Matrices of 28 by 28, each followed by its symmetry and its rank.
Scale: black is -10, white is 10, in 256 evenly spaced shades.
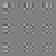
symmetric, rank one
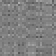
neither, rank three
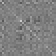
symmetric, rank five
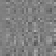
neither, rank three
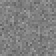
neither, full rank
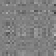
neither, rank three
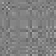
symmetric, rank three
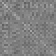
symmetric, rank five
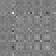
symmetric, rank three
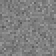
neither, full rank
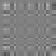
symmetric, rank one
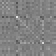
symmetric, rank five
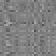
neither, rank three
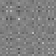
symmetric, rank three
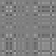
symmetric, rank one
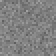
neither, full rank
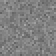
neither, full rank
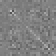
symmetric, rank five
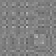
symmetric, rank three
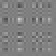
symmetric, rank one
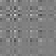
symmetric, rank one
